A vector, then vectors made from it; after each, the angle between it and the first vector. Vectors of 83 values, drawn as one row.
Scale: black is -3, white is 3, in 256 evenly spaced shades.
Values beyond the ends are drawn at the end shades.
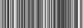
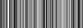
nearly opposite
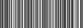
orthogonal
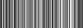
partly opposed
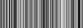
nearly opposite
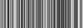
nearly parallel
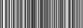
orthogonal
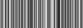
partly aligned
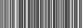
partly aligned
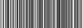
partly aligned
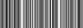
partly opposed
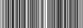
partly aligned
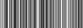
partly opposed
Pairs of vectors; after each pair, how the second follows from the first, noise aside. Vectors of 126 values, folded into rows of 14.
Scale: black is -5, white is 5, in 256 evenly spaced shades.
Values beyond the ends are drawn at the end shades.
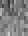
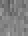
shrunk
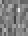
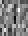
scaled up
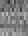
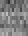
copied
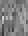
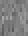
shrunk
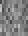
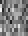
scaled up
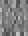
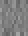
shrunk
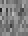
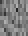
shuffled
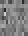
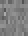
shrunk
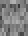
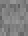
shrunk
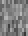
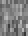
copied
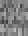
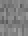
shrunk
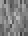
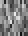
scaled up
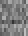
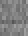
shrunk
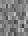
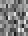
scaled up
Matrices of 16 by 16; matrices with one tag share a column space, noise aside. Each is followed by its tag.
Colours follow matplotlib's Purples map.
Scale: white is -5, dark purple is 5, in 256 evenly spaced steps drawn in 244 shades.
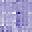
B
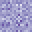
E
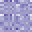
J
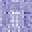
B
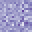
E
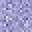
E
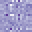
J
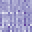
B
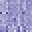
B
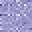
J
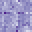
B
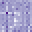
B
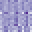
B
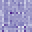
B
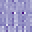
B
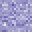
E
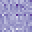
J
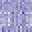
B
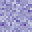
E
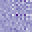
J
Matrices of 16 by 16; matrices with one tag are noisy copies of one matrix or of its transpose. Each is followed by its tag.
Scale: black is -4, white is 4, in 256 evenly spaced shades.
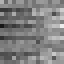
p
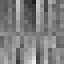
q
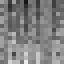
p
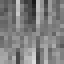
q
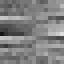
q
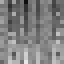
p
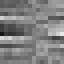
q
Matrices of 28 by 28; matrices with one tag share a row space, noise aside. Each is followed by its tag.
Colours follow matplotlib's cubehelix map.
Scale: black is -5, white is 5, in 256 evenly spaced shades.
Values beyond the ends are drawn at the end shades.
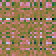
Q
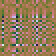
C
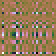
C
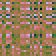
Q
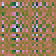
C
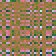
Q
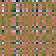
C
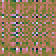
C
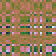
Q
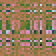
Q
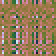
C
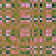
Q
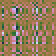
C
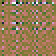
C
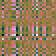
C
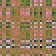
Q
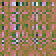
C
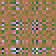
C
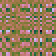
Q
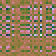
Q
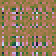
C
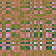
Q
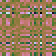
Q
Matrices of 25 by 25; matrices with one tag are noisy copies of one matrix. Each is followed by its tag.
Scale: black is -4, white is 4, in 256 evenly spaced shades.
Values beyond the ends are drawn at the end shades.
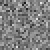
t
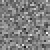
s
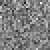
t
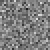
t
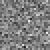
s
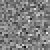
s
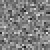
s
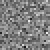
s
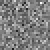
t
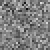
t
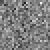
t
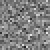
s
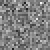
t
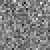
t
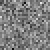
t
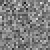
t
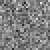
t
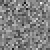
t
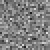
s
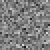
s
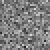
s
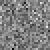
t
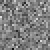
t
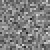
s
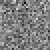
t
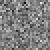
t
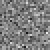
s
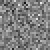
t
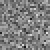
s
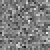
s
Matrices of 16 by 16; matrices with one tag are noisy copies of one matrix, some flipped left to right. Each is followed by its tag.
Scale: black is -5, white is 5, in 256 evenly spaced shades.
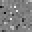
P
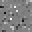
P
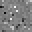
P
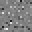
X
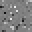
P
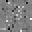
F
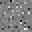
X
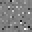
X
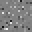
X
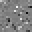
P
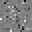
F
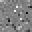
P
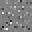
X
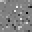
P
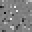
P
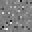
X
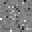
F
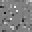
P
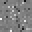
F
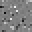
P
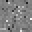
F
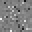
F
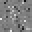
F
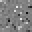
P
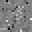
F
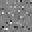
X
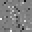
F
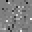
F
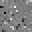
P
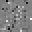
F
